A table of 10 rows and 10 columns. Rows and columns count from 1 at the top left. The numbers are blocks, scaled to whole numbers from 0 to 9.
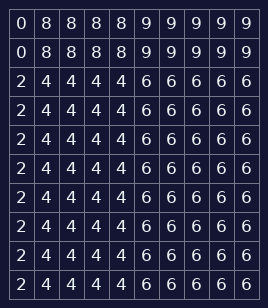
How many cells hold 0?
2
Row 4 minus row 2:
2 -4 -4 -4 -4 -3 -3 -3 -3 -3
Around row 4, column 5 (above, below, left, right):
4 4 4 6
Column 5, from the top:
8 8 4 4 4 4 4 4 4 4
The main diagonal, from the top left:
0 8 4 4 4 6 6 6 6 6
